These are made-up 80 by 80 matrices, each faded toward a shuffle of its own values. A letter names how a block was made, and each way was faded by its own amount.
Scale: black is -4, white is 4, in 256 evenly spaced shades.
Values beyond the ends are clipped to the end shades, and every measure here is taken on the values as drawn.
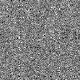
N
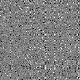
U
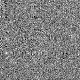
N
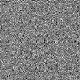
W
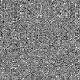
W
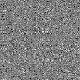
W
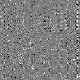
U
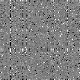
U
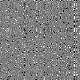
U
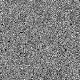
N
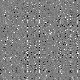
U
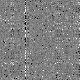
U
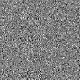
W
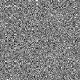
N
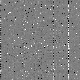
U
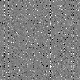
U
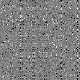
U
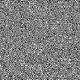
W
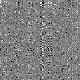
U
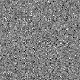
W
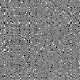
U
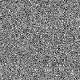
N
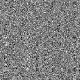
N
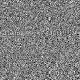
N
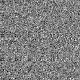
N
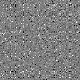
U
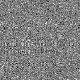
W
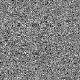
N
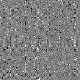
U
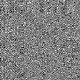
W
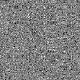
W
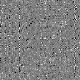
U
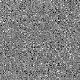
W
